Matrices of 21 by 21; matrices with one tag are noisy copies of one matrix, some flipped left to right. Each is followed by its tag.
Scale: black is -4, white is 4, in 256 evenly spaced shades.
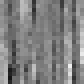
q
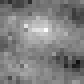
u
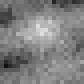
u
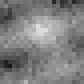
u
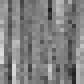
q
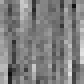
q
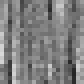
q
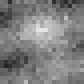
u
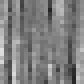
q
